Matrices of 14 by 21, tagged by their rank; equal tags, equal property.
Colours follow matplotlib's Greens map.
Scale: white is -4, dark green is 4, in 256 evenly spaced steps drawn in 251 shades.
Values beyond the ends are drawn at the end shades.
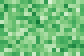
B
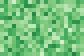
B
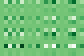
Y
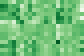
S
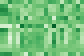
S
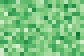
B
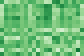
S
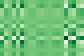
Y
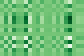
Y
